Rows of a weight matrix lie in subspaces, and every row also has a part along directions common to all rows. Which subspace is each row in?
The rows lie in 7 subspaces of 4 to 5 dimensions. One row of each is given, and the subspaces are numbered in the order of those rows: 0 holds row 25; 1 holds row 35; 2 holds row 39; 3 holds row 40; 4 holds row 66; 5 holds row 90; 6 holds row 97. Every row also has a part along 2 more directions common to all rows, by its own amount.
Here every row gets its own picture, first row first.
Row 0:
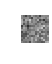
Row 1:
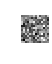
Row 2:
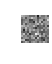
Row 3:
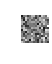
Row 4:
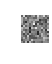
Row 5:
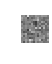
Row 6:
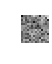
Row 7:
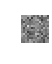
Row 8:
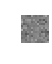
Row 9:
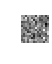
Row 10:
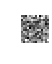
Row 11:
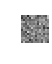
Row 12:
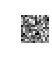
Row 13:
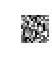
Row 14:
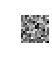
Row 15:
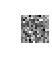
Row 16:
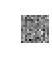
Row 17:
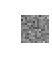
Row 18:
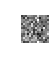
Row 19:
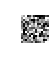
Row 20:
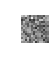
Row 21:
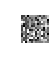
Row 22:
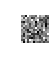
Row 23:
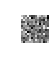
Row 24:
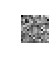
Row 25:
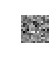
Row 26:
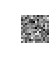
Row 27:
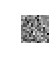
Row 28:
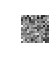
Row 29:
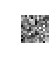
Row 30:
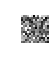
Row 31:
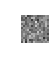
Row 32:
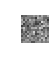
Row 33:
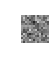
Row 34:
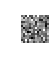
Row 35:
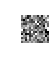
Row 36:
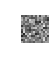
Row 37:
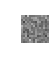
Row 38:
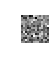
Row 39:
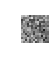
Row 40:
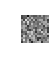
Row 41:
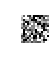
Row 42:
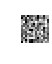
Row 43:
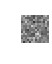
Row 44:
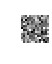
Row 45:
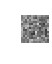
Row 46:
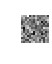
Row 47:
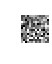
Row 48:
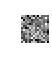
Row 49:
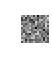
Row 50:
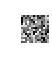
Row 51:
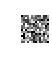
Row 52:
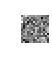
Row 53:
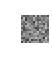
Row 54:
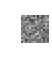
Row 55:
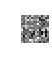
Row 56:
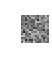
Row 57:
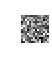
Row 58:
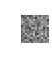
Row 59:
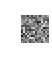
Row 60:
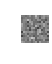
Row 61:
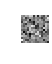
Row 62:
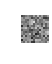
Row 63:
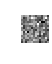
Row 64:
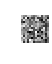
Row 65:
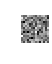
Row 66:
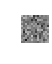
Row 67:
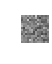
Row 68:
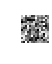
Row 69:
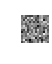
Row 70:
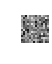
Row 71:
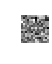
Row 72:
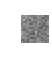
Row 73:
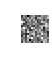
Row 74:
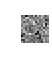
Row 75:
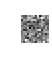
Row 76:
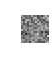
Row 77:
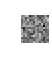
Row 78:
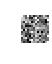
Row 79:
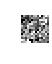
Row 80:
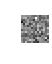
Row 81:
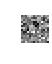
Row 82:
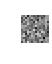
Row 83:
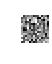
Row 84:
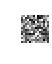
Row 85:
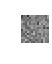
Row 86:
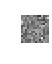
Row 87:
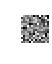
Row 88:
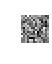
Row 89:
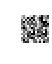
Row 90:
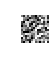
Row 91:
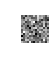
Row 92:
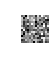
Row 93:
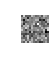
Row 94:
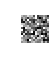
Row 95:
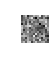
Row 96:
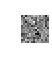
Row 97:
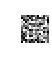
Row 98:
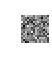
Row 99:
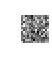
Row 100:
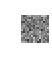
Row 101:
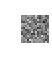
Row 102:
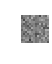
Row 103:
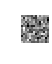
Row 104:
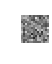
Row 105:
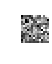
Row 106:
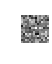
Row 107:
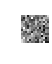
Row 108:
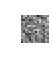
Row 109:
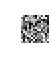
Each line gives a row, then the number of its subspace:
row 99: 0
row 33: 0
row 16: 1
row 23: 2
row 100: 5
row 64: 2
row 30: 4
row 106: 4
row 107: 2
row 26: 6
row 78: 1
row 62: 6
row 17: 6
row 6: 6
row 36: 5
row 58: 4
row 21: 3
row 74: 0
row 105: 6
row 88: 5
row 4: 1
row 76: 1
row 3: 2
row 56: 5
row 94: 5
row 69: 3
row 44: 3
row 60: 5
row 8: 1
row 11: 2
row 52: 3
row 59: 5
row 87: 6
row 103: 2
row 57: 3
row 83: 6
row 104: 4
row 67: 5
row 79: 1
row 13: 4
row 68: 1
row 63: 0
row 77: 4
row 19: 4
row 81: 0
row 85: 2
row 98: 3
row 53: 2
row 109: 6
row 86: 1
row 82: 3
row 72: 1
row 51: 1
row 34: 4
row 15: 2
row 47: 3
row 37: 0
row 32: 0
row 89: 3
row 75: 6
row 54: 6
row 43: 5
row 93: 1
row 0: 1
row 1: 3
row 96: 5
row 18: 3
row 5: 0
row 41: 4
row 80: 4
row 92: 0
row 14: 0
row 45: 1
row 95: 1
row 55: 1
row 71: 4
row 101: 5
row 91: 5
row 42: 6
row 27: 3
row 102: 2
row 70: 0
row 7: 2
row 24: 6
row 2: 3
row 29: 2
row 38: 4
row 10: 6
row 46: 2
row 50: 3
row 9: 4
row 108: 2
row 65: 5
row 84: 5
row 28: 2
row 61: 0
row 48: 6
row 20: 2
